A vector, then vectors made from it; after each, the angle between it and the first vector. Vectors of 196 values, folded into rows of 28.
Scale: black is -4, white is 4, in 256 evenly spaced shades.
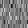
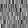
partly aligned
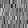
nearly parallel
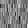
partly aligned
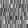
nearly opposite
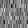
nearly parallel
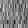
orthogonal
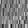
orthogonal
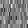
nearly opposite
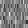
partly aligned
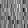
orthogonal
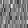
nearly opposite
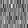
nearly opposite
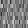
partly opposed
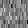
nearly parallel
